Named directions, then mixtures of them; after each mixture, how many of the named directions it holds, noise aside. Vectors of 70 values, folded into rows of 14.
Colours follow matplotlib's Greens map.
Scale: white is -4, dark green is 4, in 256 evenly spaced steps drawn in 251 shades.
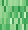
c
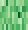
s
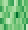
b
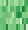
three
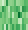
one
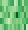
one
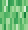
three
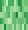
two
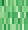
two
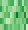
one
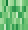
three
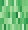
three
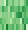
three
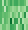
one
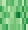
two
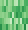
three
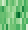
two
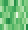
one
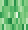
three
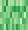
three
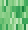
three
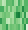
two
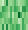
one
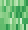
three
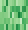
two
